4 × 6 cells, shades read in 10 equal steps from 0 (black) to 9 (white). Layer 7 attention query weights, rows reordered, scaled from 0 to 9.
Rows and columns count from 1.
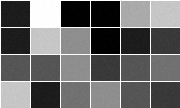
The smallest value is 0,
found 3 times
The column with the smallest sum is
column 4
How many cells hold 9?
1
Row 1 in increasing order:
0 0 1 6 7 9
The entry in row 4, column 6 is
2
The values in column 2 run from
1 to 9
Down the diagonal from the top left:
1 7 5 5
